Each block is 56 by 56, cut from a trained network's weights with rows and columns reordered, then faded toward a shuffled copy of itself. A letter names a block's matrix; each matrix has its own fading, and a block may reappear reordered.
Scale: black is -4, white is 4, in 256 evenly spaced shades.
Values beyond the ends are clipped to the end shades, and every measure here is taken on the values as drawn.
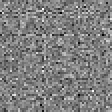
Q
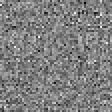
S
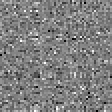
S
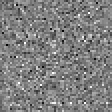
S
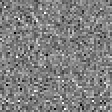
S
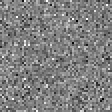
S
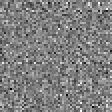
Q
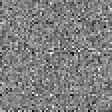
Q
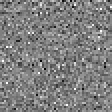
S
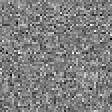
Q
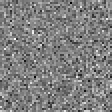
S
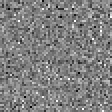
S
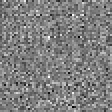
Q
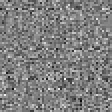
Q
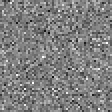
S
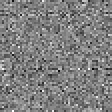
Q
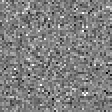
S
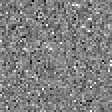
S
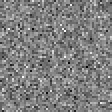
S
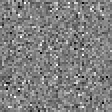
S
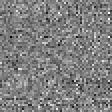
Q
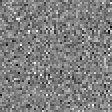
S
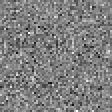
S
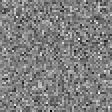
S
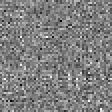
Q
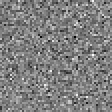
S
